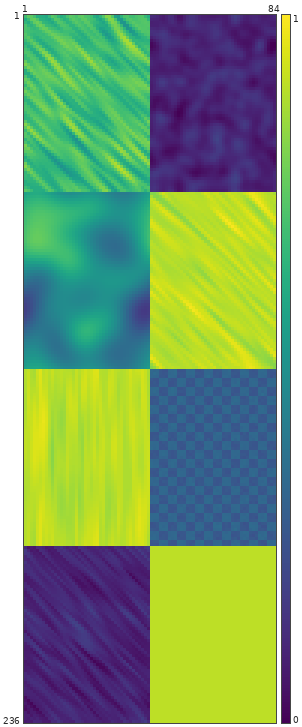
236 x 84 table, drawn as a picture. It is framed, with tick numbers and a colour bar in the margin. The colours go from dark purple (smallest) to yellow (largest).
It is made of 4 by 2 panels. Panel 1,1: high, slanting down to the right. Panel 1,2: very low, blotchy, faint in contrast. Panel 2,1: middling, smooth, strong in contrast. Panel 2,2: very high, slanting down to the right, faint in contrast. Panel 3,1: very high, streaked downward, faint in contrast. Panel 3,2: low, checkered, faint in contrast. Panel 4,1: very low, slanting down to the right, faint in contrast. Panel 4,2: very high, flat.
